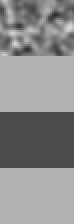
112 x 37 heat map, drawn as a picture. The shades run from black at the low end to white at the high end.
The table splits into 4 rows of 1 panel. Panel 1,1: middling, blotchy, strong in contrast. Panel 2,1: high, flat. Panel 3,1: low, flat. Panel 4,1: high, flat.
